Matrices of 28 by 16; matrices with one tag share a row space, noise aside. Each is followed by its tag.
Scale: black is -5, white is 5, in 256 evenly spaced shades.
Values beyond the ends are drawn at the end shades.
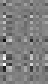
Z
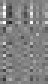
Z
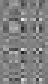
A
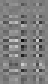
A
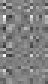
Z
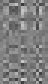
A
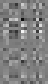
A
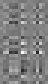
A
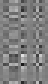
A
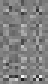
A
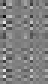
Z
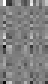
Z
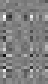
Z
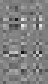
A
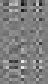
A
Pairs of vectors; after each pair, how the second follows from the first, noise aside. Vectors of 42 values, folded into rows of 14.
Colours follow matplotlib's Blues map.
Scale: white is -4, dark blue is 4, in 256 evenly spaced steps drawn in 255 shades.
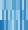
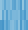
shrunk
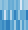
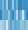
reversed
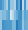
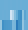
partly zeroed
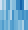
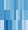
reversed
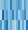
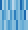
reversed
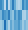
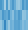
shrunk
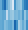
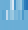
partly zeroed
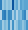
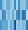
reversed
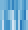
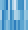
reversed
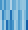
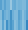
shrunk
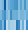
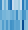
reversed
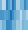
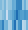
reversed
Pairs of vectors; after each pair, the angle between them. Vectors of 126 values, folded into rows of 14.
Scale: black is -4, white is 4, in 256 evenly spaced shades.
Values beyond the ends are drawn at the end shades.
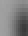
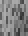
partly aligned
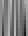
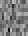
orthogonal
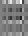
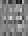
nearly opposite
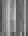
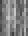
nearly parallel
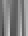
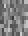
partly aligned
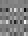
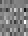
nearly parallel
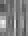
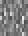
orthogonal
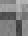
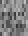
partly aligned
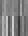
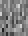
partly opposed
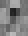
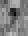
nearly parallel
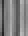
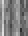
nearly opposite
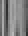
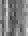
nearly opposite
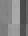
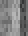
nearly parallel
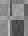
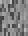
orthogonal
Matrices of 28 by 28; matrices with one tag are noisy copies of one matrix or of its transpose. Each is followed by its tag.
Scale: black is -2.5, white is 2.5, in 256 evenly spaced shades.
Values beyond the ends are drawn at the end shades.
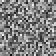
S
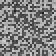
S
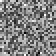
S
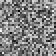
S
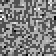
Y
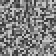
Y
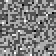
Y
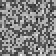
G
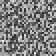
S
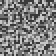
Y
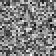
G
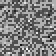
S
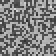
Y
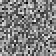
S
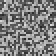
Y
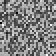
S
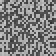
S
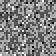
S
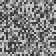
S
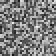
Y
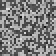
G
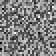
S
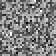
G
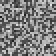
Y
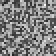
Y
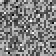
S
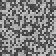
G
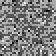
S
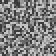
Y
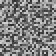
S
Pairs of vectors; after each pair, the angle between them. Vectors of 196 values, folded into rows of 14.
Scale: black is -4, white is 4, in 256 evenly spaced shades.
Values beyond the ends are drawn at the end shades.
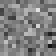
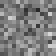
nearly opposite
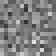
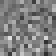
orthogonal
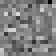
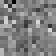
orthogonal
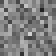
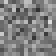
partly aligned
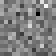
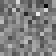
partly opposed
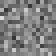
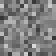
orthogonal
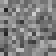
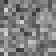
nearly opposite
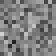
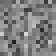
nearly parallel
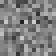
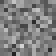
partly opposed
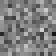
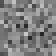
partly aligned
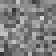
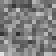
partly opposed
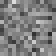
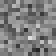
orthogonal
